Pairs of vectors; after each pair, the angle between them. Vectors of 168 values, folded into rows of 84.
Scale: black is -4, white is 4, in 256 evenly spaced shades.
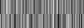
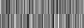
nearly opposite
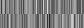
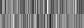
partly aligned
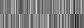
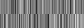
nearly opposite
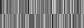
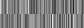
nearly opposite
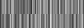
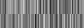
partly opposed
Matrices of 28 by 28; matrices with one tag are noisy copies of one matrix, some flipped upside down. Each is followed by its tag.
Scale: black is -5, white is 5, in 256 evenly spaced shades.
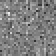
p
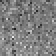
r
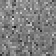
r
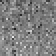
r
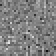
p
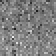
r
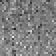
r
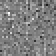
p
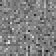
p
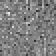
p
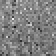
r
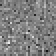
p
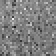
r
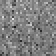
r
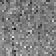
r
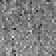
r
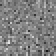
p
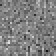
p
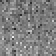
r
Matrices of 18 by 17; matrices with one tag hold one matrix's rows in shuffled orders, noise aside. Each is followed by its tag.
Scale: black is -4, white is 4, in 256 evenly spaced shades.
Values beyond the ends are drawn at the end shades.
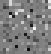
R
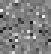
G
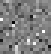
G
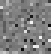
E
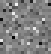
G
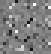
R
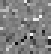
E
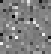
G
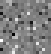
G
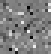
R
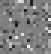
R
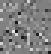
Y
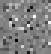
R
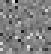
Y
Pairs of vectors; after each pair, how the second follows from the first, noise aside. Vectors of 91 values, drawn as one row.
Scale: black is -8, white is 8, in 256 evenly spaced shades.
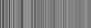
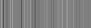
partly zeroed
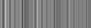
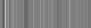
partly zeroed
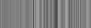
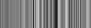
scaled up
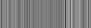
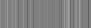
partly zeroed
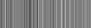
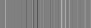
partly zeroed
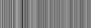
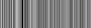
scaled up
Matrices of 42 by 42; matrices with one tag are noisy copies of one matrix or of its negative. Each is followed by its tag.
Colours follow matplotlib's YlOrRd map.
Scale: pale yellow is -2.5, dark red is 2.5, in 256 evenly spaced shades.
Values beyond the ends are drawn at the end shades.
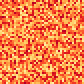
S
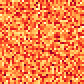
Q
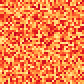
Q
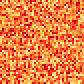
S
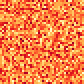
Q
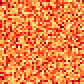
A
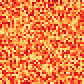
S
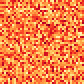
Q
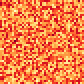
A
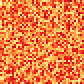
A
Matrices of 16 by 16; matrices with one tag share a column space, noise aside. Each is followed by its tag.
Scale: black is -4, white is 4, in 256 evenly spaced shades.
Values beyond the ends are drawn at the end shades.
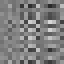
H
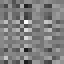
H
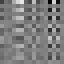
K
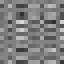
H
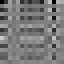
K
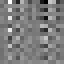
K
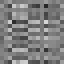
H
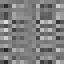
H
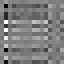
H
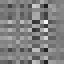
H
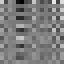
K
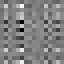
H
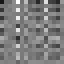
K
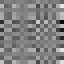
H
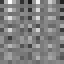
K
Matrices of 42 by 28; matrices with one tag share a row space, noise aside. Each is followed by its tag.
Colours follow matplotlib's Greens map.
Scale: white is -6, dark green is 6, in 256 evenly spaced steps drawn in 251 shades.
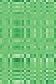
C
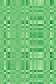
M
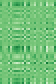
C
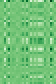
M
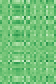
C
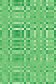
C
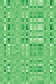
M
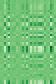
M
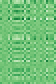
C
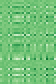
C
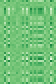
M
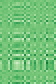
C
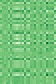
C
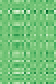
C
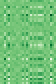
M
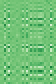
M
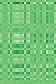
C
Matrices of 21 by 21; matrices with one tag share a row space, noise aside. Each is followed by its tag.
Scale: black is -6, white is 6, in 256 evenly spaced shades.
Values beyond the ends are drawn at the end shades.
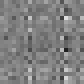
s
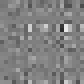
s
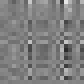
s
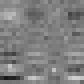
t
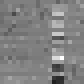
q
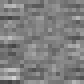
t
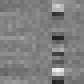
q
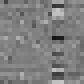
q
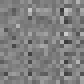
s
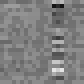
q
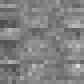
t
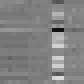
q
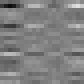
t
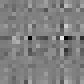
s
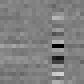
q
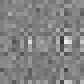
s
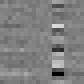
q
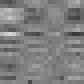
t
